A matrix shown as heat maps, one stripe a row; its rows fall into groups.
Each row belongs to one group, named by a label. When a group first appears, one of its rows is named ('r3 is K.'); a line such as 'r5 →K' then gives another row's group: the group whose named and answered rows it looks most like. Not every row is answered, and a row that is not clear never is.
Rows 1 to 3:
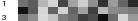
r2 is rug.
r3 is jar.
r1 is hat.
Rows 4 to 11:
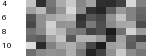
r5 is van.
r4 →jar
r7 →rug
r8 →jar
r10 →van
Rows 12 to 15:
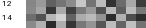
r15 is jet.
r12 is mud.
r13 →jet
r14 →hat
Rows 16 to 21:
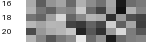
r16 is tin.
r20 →rug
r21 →mud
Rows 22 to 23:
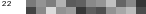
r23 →rug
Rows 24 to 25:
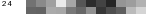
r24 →jar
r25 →jar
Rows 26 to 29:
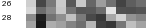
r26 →tin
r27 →tin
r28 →van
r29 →jar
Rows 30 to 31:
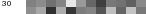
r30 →van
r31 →jet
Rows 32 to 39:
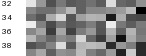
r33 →rug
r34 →hat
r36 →jet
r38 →hat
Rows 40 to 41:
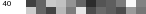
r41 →mud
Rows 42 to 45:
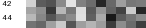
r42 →van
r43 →mud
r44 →mud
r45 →hat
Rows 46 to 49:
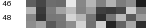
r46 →rug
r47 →jar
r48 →van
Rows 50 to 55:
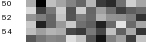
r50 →jar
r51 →tin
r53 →van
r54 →jet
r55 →van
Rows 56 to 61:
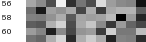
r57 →rug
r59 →hat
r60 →jet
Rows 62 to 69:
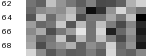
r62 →jar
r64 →rug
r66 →mud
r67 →tin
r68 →rug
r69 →jet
